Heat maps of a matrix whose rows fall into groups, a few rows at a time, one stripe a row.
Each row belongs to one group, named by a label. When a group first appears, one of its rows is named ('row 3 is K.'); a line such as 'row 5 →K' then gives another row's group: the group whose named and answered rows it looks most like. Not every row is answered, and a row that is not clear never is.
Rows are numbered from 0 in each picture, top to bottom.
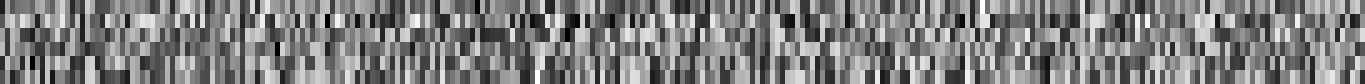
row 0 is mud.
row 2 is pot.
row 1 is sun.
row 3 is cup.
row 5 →mud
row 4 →mud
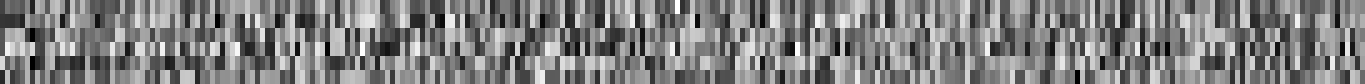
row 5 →mud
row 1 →pot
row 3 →sun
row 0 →pot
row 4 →cup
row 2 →sun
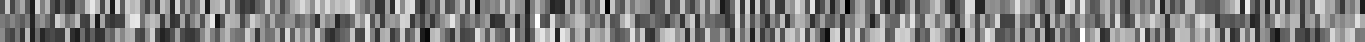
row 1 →pot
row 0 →mud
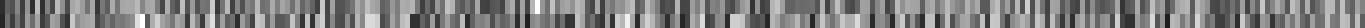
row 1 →pot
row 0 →pot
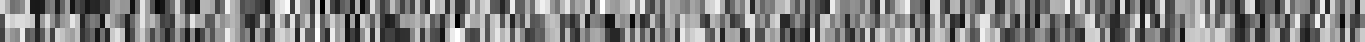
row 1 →sun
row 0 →cup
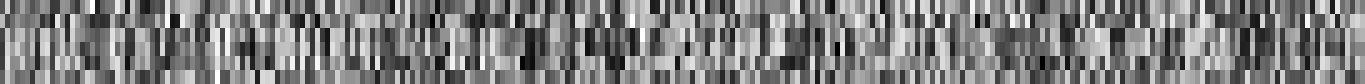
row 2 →sun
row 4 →sun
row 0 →mud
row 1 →pot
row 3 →sun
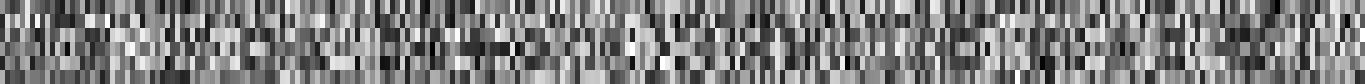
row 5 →cup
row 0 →cup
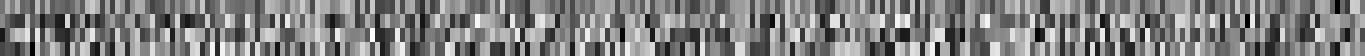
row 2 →mud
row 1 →cup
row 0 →mud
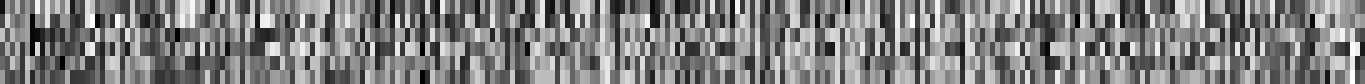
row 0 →mud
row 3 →mud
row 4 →cup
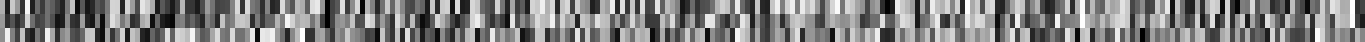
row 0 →cup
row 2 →mud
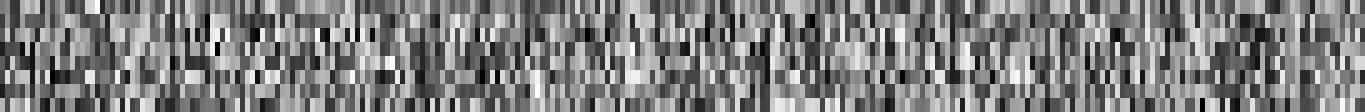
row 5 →mud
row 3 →pot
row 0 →mud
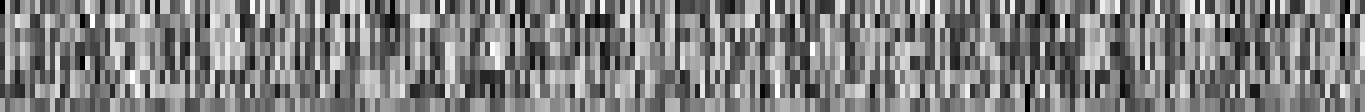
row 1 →sun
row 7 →cup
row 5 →pot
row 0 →mud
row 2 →sun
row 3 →sun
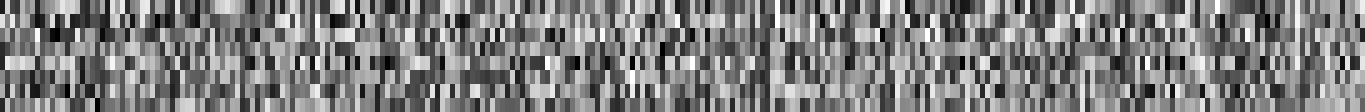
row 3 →pot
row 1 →cup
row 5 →pot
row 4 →sun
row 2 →mud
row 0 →sun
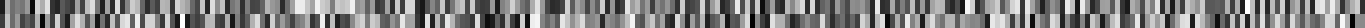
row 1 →pot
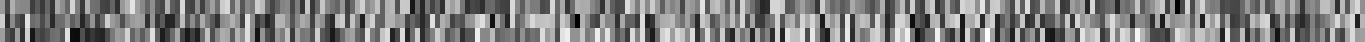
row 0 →pot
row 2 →cup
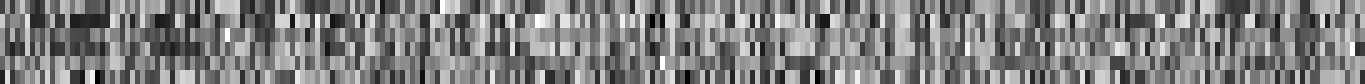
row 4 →sun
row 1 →cup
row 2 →cup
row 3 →cup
